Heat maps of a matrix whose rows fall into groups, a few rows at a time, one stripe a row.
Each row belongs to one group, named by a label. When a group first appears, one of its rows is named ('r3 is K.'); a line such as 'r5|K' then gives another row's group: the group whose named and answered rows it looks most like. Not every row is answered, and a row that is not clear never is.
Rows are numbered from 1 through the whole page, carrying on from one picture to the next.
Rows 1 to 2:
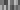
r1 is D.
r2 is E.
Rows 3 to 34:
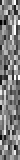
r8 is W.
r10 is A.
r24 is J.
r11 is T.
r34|A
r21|E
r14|D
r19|J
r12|J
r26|E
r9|W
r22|T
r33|W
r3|W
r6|D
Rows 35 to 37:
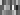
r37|W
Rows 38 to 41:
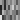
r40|J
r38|A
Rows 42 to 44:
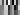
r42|E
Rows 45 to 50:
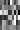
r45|A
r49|W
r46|W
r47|E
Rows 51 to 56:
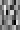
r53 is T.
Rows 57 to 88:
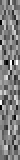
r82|D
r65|J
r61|J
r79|T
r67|A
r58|T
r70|A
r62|T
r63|W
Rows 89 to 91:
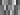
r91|A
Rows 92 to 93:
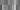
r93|W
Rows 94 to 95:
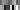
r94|W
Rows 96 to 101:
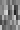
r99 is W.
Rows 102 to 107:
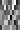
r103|T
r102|W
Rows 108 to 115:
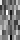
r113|E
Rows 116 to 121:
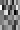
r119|D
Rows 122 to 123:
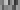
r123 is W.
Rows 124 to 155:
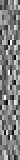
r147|W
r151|A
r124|D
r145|J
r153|D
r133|D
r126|E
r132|A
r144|D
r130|J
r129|D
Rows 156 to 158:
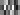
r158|A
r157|T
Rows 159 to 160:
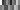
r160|D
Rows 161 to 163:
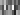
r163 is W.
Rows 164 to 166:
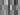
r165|A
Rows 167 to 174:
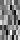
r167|T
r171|E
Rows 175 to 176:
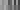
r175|E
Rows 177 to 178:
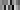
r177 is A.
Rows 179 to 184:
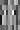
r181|T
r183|J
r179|D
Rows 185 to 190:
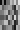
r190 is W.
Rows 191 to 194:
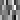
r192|W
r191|T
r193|A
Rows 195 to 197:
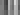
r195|D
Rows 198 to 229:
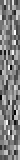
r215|D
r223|T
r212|J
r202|T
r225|T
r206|W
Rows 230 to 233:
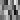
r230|D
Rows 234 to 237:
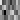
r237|D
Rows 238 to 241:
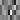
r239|W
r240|A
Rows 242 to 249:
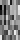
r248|D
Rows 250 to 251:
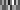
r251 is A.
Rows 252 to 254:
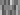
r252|A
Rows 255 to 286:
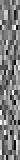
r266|E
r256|W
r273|T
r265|T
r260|W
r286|T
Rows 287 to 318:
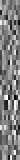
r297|W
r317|W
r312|E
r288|E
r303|W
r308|D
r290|D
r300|J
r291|E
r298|J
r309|W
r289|J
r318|A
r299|A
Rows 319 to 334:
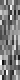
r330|E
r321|E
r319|T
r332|E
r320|A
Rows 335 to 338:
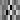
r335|A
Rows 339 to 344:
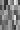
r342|W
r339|D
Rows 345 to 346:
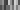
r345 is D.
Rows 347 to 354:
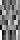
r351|D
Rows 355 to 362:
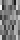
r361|D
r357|W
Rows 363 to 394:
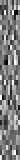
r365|T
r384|E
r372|A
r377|T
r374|D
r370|T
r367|A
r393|W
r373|W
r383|A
